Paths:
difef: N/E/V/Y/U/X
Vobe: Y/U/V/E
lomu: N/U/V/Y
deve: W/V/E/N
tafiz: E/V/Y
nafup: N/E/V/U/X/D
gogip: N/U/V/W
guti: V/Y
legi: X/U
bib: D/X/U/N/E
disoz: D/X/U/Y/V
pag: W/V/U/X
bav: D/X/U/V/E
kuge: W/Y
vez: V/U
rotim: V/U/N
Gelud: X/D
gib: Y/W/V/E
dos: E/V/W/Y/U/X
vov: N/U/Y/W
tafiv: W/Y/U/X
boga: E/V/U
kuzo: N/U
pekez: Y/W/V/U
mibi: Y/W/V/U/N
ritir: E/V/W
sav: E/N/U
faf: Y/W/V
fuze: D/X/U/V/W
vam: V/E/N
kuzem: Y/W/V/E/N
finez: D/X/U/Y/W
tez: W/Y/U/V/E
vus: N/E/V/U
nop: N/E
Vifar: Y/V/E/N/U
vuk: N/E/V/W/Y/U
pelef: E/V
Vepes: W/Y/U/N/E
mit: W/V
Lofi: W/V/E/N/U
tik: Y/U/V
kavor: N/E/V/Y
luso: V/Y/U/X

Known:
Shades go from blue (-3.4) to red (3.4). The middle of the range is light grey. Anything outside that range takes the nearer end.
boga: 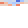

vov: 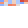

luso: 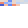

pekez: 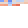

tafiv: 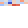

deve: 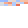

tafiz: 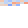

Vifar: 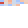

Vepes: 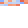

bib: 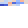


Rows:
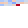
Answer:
pag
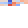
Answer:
kuge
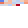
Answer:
vuk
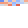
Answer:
gogip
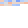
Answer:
pelef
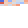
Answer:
mibi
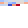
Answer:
dos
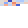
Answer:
guti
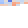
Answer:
faf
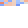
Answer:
lomu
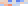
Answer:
vez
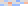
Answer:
vam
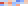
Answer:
vus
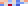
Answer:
kuzo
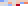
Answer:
kuzem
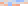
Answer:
Vobe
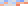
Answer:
ritir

